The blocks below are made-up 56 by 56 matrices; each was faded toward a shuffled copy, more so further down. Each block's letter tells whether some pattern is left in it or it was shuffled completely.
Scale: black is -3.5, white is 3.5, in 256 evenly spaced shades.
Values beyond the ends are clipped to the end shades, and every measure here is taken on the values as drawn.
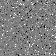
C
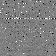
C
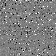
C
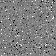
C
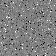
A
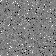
A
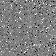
C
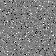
C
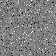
A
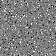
A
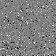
C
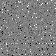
C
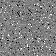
A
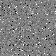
C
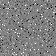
C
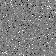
A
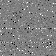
C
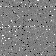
C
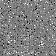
C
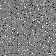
A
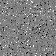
C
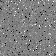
A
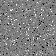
A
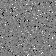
A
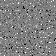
C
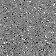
C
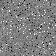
A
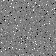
A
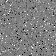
A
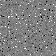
C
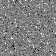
A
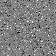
A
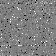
C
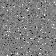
C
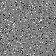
C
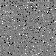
C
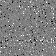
C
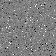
A
